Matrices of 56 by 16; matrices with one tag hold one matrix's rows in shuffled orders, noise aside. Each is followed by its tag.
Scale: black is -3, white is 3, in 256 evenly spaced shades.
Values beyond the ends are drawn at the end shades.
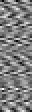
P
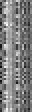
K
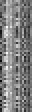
K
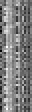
K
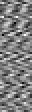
P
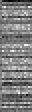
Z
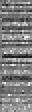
Z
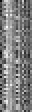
K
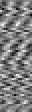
P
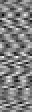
P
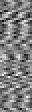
P
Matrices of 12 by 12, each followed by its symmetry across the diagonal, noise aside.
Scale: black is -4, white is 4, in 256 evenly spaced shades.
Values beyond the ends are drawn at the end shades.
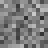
neither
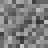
symmetric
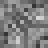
symmetric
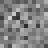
symmetric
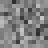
neither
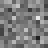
neither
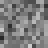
neither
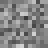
neither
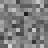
neither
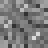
symmetric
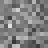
neither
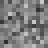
neither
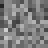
neither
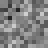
symmetric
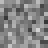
neither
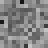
symmetric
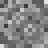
symmetric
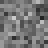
neither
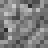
symmetric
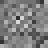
symmetric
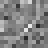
symmetric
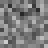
neither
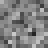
symmetric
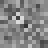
symmetric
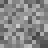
symmetric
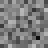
symmetric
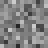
neither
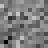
neither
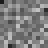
symmetric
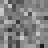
neither
